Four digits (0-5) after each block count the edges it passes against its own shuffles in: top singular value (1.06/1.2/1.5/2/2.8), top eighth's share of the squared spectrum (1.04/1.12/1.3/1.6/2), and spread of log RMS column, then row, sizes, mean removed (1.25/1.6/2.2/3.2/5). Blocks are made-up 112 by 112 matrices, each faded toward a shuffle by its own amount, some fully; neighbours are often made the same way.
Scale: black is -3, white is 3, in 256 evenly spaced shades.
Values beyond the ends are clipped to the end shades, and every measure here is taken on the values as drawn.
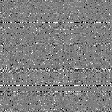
5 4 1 3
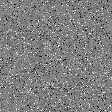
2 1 0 0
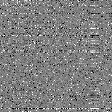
4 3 1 3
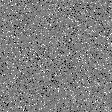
0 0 0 0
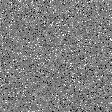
1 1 0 0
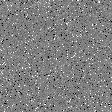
0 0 0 0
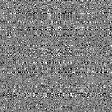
4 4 2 4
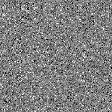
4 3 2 1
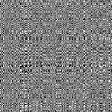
5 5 4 4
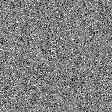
2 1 0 0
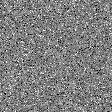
2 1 0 0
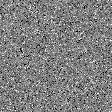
2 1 0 0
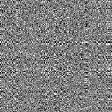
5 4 3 3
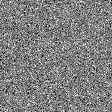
2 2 0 0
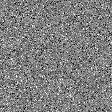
2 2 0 0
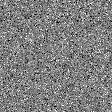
1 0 0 0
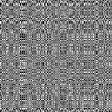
5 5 4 4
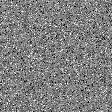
1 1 0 0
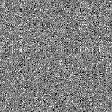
4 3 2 2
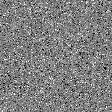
2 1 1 0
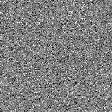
3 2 1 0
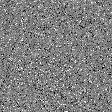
0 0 0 0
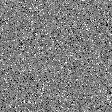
0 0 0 0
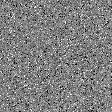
0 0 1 0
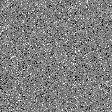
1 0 1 0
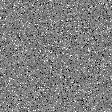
0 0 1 0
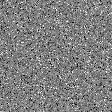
0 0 0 0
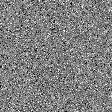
1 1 0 0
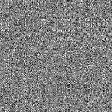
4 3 2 1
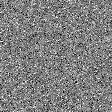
1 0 0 0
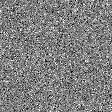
1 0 0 0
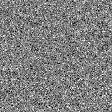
3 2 1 1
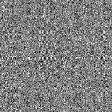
4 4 2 2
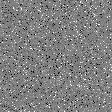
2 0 0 0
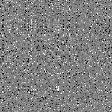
4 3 2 1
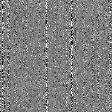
3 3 4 0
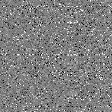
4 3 1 2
